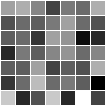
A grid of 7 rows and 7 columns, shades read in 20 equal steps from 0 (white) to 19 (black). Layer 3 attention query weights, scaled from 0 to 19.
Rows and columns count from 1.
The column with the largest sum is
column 7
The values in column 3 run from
5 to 15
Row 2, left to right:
13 11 12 10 7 11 13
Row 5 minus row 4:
-4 2 -5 5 4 2 -3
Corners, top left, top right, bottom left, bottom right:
7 6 4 14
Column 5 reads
10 7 8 8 12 10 16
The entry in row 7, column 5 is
16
